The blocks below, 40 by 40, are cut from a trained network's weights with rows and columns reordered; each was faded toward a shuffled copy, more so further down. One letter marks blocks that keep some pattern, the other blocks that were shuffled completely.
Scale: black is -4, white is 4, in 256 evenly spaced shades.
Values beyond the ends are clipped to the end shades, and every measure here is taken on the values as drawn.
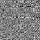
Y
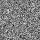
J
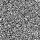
J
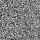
J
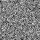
J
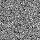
J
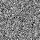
J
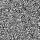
J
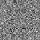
Y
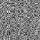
Y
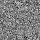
J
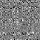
Y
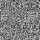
Y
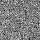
J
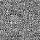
Y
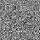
Y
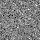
J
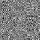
Y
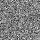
J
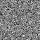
J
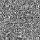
Y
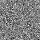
J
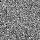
J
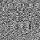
Y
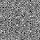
Y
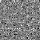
Y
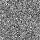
J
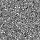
J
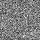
J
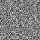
Y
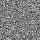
Y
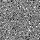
J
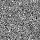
J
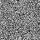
J
